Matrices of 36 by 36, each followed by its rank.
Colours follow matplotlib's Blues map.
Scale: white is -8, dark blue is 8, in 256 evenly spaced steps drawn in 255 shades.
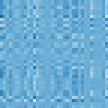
two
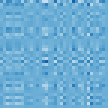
two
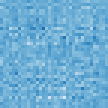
five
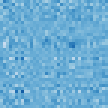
five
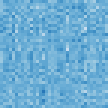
five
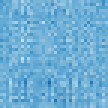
five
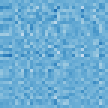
five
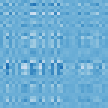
two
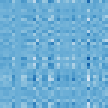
two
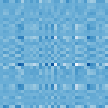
two
